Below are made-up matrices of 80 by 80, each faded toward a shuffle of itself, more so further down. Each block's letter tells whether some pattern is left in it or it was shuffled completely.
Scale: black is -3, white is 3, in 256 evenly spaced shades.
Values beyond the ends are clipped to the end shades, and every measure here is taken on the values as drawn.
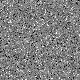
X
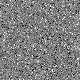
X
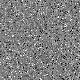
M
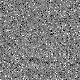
M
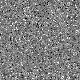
M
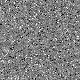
X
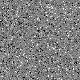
M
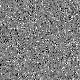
M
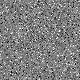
X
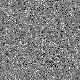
M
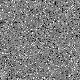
M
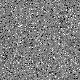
M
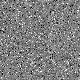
X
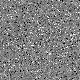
X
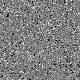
M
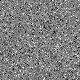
X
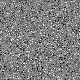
M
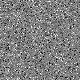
M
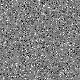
M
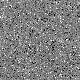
X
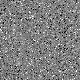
M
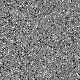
X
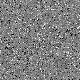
M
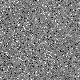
X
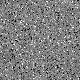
X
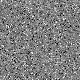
X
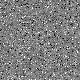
M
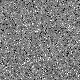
X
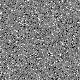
X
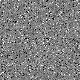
M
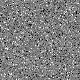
M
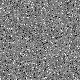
X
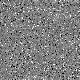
M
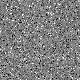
X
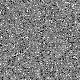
M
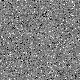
X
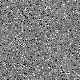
M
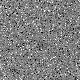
X
